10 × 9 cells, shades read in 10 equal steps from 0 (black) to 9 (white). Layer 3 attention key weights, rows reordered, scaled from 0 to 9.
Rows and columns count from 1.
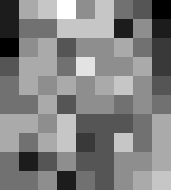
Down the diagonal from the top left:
1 4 6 4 5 5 3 4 6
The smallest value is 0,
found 2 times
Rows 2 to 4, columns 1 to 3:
1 4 4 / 0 5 6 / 3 6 6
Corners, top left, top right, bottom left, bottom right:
1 0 4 7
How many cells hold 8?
1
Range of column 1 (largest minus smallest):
6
